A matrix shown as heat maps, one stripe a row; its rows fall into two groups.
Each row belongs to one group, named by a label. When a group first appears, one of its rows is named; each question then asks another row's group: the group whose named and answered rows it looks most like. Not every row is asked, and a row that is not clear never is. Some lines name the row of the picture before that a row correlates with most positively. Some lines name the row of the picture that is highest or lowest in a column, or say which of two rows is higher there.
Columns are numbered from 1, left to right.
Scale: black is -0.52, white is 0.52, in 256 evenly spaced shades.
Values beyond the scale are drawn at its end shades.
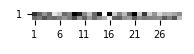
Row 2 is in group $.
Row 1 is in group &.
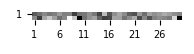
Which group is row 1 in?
&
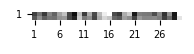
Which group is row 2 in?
$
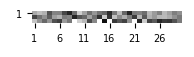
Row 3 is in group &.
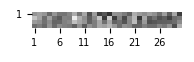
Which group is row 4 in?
$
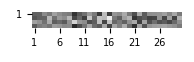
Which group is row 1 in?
&
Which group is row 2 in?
$
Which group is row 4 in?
&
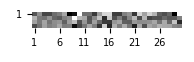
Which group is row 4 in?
&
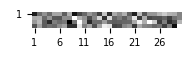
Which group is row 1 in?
&
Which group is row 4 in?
$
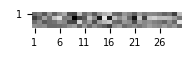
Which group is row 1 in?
$
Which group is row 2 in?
&
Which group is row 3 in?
$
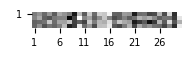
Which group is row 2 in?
$
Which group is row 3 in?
$
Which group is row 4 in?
$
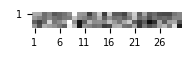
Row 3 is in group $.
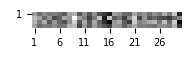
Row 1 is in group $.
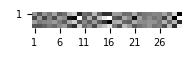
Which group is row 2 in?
$
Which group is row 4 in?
$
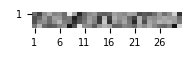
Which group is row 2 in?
&
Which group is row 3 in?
&
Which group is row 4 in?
$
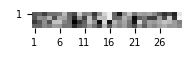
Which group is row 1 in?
$
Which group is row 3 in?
&
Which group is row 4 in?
&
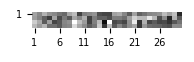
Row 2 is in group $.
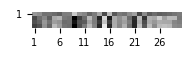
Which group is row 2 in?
&
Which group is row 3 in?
&
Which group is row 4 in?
&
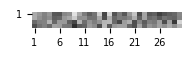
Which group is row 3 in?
$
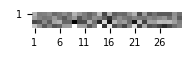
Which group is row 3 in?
&
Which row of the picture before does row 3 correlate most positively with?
4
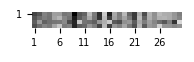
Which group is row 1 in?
&
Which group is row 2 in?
&
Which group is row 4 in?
&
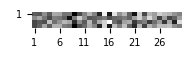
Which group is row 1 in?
&
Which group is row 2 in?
$
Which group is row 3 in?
$
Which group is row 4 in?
&
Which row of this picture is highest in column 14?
3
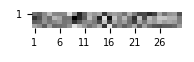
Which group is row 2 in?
&
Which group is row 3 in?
&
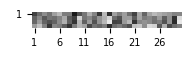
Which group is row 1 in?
&
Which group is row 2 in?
$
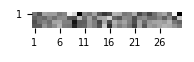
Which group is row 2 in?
$
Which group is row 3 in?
&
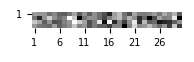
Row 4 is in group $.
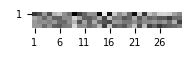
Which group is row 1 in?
&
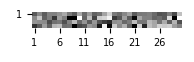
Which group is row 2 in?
$
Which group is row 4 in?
&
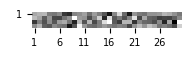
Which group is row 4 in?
$
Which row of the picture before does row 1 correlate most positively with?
3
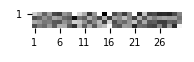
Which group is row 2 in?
&
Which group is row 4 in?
$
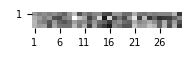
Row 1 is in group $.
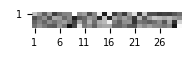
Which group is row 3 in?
$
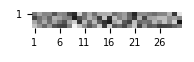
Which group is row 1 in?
$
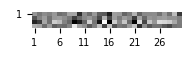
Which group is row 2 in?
&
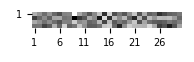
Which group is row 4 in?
$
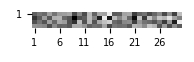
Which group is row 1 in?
$
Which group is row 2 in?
&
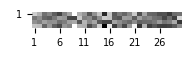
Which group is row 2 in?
$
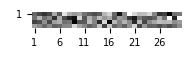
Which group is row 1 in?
$
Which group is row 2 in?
$
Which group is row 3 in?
&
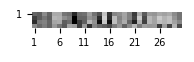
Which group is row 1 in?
&
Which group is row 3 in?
&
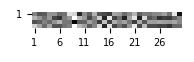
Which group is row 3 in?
&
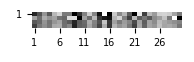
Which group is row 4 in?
&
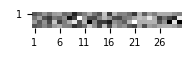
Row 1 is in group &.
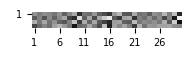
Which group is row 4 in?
&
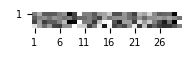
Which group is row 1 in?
$
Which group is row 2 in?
&
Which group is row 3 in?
$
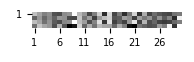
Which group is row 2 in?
$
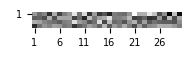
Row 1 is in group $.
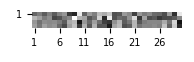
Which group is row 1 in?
$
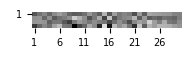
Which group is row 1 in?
&
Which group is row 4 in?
&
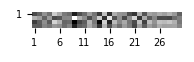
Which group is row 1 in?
&
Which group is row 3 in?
&
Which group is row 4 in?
&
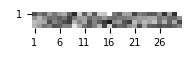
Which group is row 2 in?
$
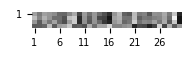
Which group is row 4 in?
$
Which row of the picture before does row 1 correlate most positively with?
3
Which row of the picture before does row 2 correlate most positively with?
3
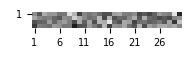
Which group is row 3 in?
$
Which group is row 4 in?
&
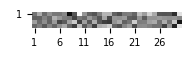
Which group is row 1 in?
$
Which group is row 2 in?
&
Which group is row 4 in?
$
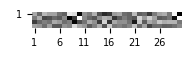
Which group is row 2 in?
$
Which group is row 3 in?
&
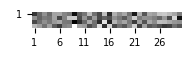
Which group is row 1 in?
&
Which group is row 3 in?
&
